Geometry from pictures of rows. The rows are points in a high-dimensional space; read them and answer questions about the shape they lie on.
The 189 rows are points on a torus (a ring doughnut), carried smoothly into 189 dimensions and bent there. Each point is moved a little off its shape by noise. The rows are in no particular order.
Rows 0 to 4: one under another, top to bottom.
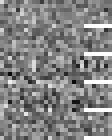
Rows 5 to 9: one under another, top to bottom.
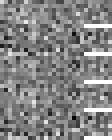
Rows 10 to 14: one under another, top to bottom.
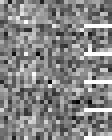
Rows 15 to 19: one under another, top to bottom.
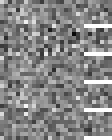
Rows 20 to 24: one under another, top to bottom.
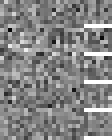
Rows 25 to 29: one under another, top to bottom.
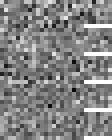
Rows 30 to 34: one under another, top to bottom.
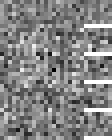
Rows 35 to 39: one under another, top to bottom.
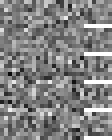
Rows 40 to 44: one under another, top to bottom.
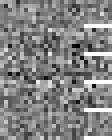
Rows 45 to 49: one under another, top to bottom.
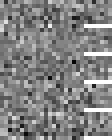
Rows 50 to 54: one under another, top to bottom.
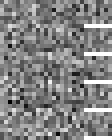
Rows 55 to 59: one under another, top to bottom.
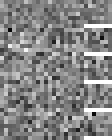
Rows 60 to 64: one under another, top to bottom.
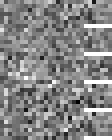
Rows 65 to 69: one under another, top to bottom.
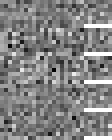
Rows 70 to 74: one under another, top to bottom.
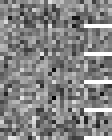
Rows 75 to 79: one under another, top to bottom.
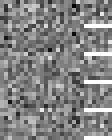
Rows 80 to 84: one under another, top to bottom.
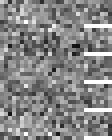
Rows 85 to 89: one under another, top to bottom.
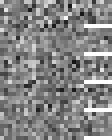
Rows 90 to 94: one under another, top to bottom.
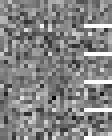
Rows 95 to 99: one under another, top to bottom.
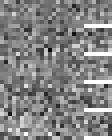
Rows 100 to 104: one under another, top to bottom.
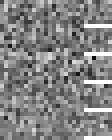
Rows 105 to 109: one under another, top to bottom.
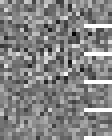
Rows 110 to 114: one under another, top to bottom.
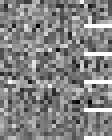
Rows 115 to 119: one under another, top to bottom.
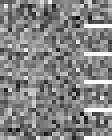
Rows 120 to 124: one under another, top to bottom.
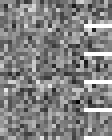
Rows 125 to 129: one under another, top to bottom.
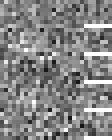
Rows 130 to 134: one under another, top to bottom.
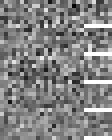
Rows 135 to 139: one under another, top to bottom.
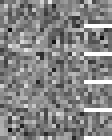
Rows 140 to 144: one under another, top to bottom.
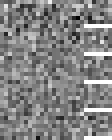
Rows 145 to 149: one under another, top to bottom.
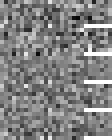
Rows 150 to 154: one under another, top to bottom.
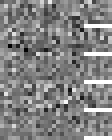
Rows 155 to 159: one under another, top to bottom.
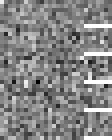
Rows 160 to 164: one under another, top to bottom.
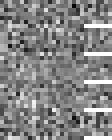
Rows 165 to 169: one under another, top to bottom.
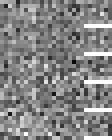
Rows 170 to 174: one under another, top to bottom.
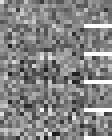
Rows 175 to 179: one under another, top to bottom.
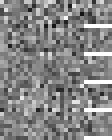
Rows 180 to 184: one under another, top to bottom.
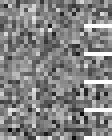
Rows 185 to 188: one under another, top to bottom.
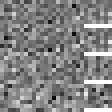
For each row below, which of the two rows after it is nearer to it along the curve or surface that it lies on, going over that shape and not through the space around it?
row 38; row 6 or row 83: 6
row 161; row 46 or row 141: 141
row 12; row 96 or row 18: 18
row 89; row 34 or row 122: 34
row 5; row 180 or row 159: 180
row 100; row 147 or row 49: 147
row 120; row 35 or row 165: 165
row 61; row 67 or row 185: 67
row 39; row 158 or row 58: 58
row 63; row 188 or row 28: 188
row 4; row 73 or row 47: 73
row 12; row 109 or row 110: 110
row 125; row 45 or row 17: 45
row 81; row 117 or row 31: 117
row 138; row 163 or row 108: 163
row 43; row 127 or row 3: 127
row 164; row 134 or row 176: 176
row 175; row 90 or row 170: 170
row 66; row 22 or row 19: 19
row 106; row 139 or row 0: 139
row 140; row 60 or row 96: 60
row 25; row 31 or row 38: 31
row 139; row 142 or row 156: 156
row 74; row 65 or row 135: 65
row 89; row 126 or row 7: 126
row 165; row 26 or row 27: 26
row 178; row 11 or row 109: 11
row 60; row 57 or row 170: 170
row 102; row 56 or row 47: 56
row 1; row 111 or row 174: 174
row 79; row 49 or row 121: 49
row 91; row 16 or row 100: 100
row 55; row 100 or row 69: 100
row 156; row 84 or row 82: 82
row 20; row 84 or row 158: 158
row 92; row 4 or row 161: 161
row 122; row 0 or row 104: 104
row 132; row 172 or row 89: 172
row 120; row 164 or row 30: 164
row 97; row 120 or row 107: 120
